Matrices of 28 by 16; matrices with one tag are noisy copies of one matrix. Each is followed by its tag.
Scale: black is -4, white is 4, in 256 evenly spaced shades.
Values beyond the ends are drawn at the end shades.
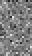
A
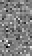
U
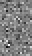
U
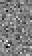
U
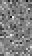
A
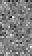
A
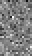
A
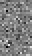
U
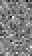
A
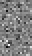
U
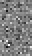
U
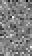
A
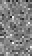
A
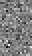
U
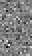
U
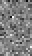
A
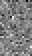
A
